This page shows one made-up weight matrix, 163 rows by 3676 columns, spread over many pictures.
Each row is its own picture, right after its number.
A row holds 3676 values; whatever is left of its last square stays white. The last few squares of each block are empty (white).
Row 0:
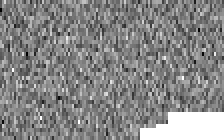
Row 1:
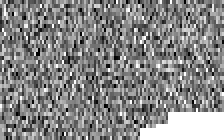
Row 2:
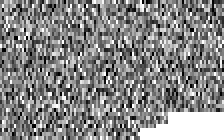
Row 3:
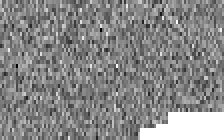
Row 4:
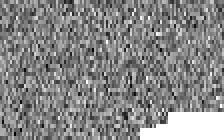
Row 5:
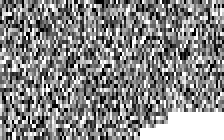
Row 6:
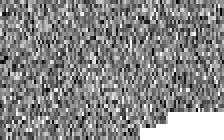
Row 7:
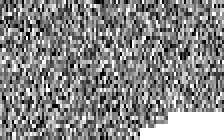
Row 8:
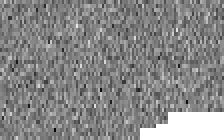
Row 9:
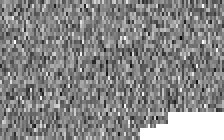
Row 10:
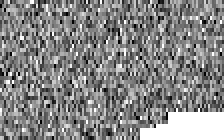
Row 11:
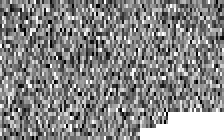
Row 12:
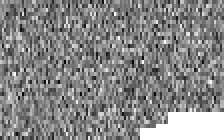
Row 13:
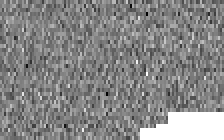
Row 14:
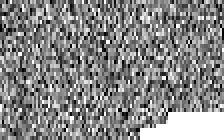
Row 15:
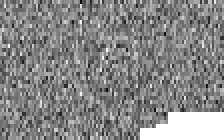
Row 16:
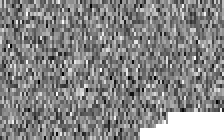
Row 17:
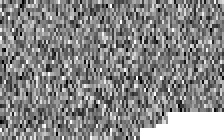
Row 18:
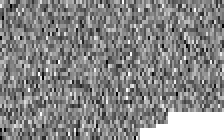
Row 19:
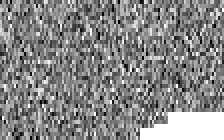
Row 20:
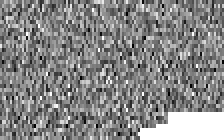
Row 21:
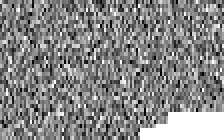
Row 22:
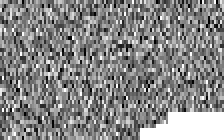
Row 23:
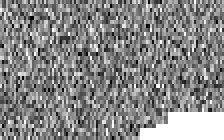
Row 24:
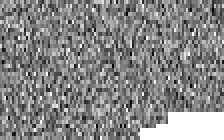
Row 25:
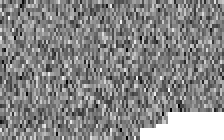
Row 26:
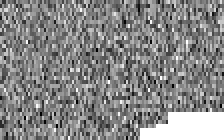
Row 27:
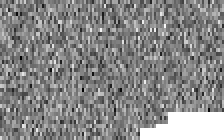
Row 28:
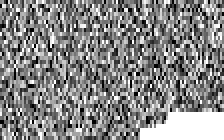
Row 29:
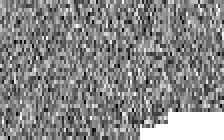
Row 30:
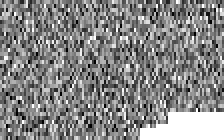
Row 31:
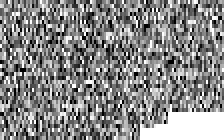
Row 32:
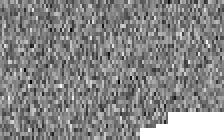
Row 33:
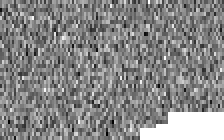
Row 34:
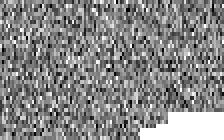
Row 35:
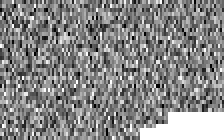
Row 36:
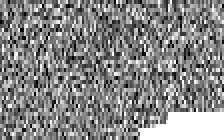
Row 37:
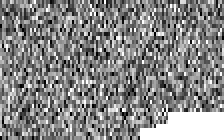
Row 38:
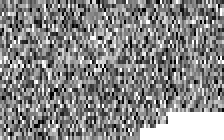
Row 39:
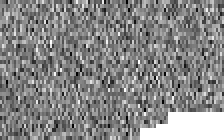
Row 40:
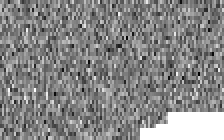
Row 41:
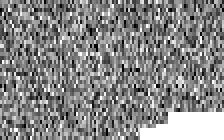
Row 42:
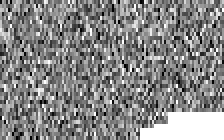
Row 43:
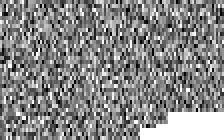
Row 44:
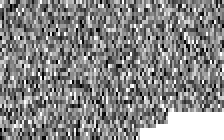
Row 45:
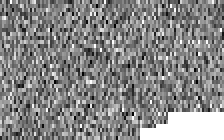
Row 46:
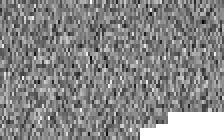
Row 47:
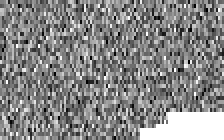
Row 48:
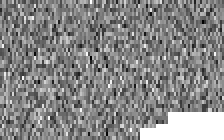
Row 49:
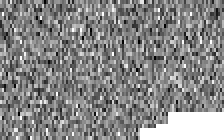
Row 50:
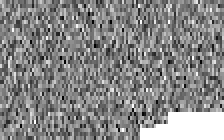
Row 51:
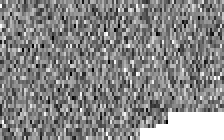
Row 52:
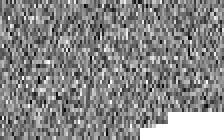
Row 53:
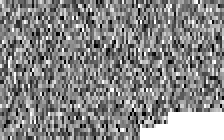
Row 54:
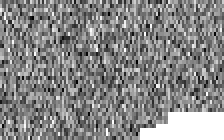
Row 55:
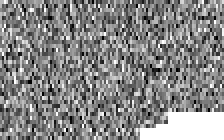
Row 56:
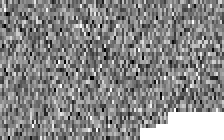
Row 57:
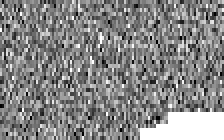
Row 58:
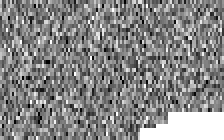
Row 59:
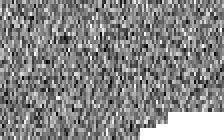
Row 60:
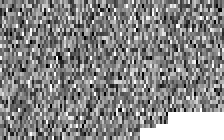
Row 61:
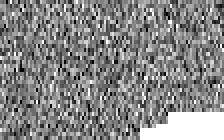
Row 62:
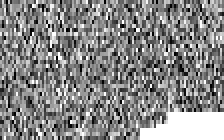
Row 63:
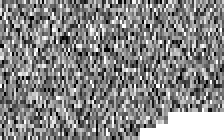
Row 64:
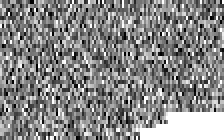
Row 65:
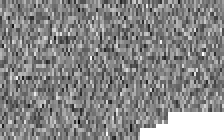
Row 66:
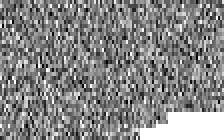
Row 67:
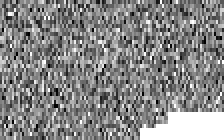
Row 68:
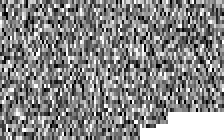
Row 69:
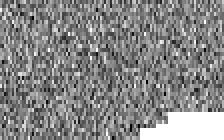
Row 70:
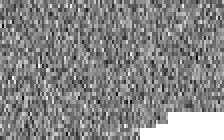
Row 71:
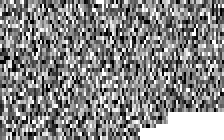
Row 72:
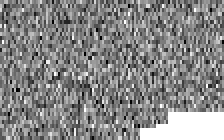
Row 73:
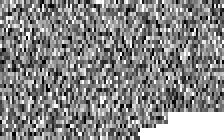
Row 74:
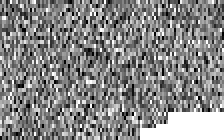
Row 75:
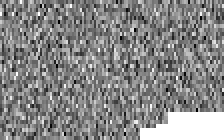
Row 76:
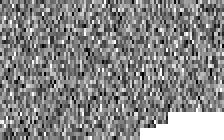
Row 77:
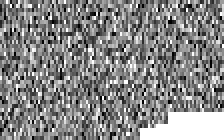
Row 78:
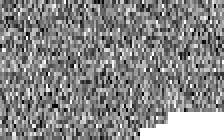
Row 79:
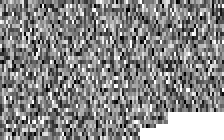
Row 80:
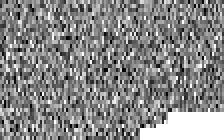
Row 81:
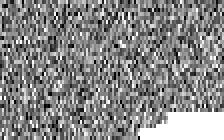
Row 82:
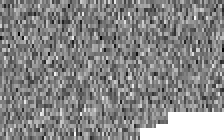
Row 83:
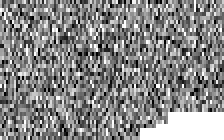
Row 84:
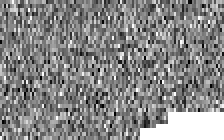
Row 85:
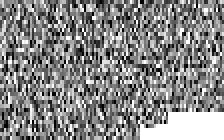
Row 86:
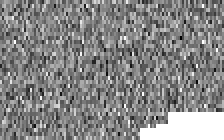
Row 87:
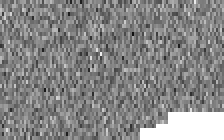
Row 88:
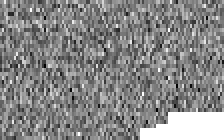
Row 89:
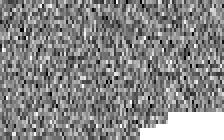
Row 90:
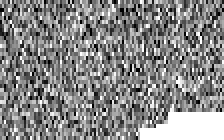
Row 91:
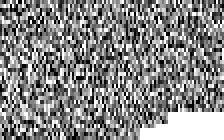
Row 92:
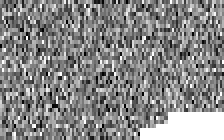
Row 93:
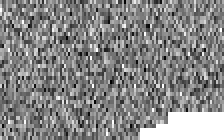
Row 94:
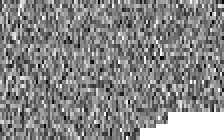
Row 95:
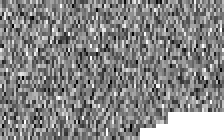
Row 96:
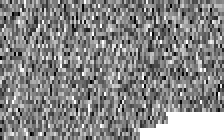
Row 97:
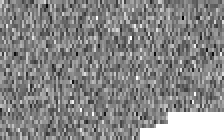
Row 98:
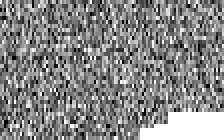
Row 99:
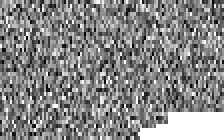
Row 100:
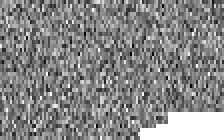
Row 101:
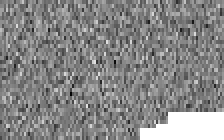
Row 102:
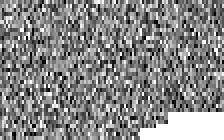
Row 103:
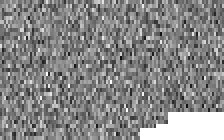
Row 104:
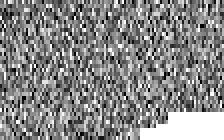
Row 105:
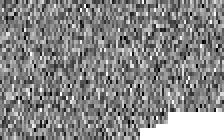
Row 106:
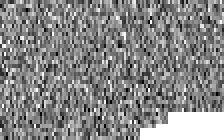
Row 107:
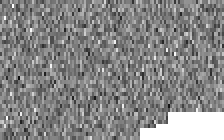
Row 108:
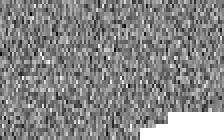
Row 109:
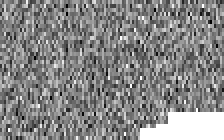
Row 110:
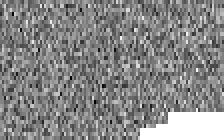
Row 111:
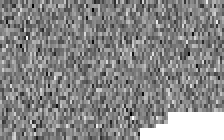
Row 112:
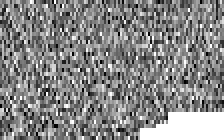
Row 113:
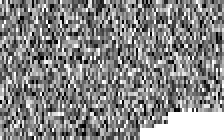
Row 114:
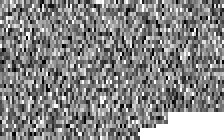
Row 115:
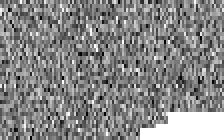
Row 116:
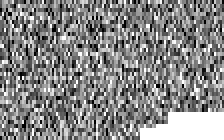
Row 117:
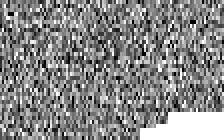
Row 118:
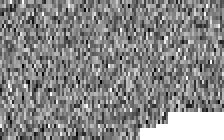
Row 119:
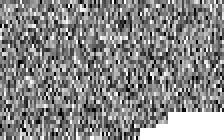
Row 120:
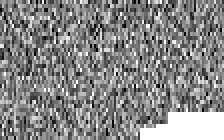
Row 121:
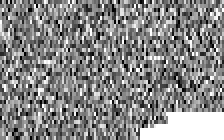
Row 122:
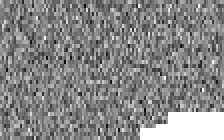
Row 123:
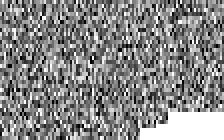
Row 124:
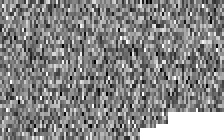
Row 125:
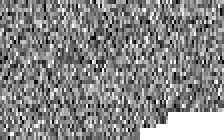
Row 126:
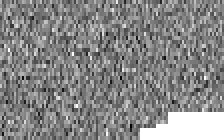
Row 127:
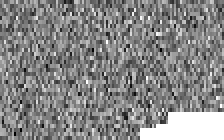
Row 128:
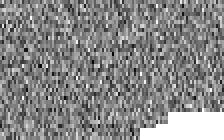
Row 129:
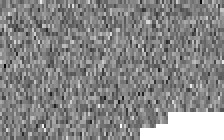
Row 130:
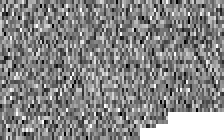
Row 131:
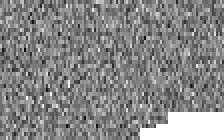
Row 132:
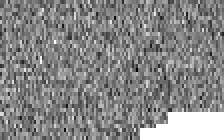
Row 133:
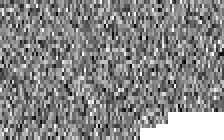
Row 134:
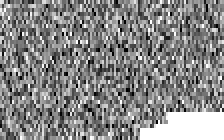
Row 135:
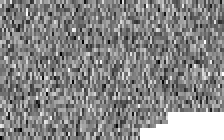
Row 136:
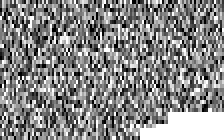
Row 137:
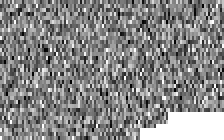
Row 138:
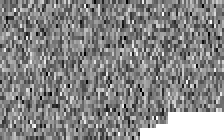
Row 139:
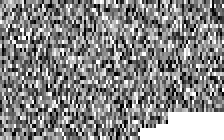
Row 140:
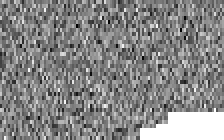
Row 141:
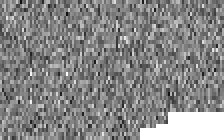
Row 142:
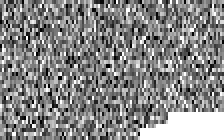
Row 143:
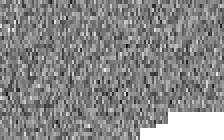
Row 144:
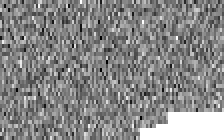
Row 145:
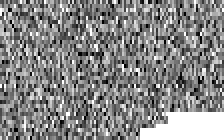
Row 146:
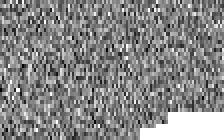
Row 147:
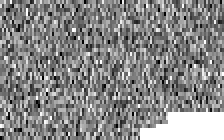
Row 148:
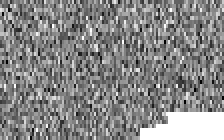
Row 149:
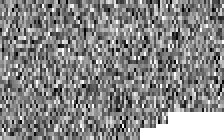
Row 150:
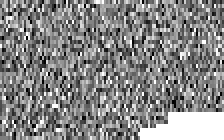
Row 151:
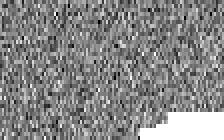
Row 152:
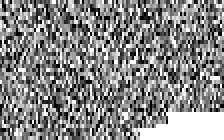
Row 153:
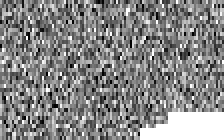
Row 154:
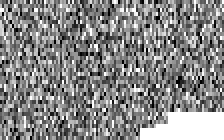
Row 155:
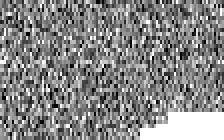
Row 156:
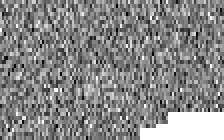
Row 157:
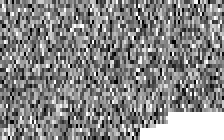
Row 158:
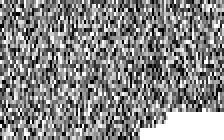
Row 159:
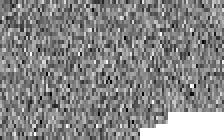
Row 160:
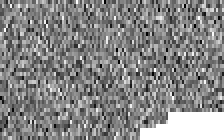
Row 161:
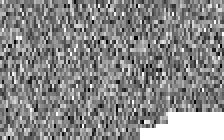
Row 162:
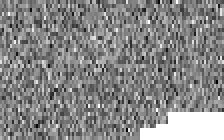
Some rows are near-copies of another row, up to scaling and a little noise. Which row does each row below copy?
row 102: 103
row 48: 46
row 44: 18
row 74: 45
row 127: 4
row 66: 70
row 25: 17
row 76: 107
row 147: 135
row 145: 115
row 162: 38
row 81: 151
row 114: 73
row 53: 50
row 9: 86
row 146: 91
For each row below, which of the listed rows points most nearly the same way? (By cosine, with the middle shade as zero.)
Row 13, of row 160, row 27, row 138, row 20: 20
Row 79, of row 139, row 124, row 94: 139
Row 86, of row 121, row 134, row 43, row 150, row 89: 150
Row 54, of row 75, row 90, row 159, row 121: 121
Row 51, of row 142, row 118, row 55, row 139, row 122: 55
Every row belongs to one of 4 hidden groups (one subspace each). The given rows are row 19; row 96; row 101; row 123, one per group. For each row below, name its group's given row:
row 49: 19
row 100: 101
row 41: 19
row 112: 123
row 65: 19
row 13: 101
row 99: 101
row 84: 123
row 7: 101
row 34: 101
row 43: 101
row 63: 19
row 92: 101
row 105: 101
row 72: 123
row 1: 101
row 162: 101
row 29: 96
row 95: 19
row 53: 96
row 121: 19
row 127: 96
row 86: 101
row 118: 123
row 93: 19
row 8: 19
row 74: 96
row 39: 96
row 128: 123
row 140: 123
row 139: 101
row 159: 101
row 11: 96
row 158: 96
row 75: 101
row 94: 123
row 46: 19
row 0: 19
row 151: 123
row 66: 123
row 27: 19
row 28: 96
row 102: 101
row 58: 19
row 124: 101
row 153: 101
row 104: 123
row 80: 96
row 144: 123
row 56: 96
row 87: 19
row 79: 101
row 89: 101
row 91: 123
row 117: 101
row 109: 101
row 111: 101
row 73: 101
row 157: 96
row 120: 19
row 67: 101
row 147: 123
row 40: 123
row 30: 101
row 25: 123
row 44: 123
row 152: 96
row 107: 96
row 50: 96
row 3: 19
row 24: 101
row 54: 19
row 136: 19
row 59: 19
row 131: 101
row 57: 123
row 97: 123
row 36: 101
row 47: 96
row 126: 19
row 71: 101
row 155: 101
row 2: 101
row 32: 96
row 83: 19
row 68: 101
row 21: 96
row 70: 123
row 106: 123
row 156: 101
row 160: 96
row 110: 101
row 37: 96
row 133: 123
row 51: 96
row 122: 96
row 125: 101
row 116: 19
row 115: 19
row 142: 101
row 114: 101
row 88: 101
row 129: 101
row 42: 19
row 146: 123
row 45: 96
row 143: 123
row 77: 96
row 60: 96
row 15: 123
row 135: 123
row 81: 123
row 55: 96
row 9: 101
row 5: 101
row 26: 123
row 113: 96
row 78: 101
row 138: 101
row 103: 101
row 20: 101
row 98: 96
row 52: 19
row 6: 101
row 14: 96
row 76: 96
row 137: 123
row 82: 123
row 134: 123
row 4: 96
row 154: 19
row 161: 96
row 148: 19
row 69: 19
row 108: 19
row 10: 123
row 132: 96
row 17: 123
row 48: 19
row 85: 96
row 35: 19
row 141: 101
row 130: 101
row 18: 123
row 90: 19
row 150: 101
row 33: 19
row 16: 123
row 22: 123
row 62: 96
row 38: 101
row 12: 96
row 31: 96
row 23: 19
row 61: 96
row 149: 101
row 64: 123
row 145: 19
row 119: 123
